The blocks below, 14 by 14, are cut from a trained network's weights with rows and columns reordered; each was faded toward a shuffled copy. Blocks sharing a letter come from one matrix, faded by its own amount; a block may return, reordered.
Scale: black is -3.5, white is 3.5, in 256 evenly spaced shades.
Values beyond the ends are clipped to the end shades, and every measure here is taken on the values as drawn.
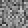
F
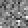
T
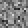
F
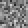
F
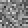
F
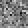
F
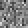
F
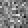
T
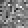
T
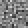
F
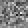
F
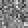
F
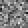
F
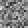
F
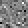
T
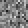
F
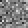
T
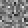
T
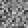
F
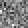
F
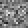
T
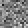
F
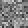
F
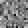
T
